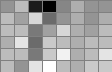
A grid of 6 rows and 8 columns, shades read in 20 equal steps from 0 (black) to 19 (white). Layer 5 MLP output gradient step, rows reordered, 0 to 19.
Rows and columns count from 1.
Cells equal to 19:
1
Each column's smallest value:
11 11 2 0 10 13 11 11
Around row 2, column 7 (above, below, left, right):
11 12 13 13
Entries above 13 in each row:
1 2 4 5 6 6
